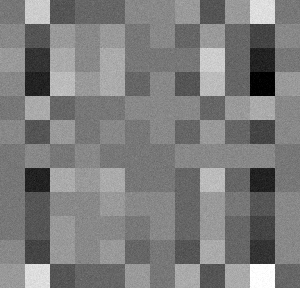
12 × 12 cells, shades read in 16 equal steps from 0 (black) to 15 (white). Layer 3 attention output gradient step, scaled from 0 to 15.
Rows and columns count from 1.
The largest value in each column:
9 13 11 9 10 9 8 10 12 10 15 9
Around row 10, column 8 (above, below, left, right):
6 5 8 9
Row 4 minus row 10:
1 -3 2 1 2 -1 0 -1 2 0 -4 1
